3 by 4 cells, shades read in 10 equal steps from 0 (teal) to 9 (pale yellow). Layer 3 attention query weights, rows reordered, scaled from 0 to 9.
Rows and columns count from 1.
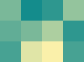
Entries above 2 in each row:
2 3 2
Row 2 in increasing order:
1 3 4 6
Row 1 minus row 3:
2 -8 -8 3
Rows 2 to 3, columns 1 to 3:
3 4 6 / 2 8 9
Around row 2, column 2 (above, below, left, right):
0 8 3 6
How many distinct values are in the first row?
4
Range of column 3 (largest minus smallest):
8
